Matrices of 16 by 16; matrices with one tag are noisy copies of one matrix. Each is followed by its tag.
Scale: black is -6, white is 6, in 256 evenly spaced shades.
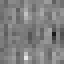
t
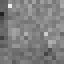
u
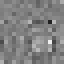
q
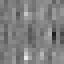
t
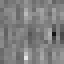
t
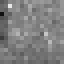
u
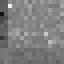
u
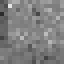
u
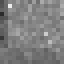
u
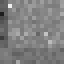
u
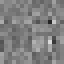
q
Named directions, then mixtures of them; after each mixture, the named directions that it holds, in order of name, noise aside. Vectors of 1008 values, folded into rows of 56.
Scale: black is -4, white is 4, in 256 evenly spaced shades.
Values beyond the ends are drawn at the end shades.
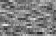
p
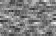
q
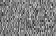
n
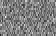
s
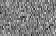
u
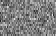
n, p, s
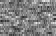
p, q, u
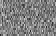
n, s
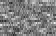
p, q, s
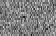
u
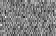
q, s, u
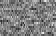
n, q, s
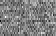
n, q, s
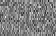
n, s, u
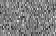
u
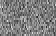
n, s, u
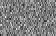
s
